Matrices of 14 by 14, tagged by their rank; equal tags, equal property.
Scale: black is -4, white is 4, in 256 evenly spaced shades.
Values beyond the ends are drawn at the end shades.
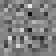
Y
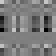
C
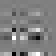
C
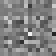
Y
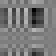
C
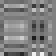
C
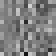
Y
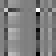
C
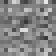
Y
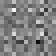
Y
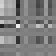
C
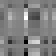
C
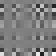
C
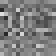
Y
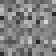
Y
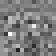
Y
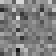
Y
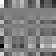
C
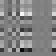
C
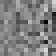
Y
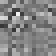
Y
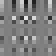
C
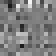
Y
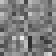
Y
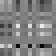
C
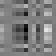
C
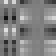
C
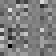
Y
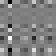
C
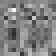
Y
